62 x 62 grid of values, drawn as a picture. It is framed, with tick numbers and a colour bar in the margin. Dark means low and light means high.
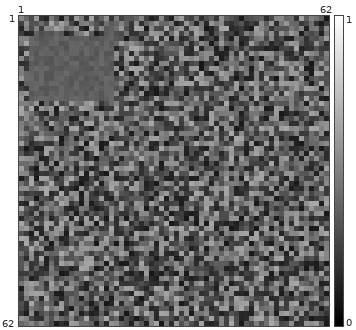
Slope: none. Odd patch: calmer, in the top left. Grain: fine. Calmest part: top left.
